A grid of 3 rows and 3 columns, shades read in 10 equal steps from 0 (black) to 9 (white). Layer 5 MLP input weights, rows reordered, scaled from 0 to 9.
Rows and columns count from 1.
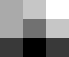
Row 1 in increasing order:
6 7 9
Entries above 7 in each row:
1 0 0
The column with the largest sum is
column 3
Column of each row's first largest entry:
3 3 1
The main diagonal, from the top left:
6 4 2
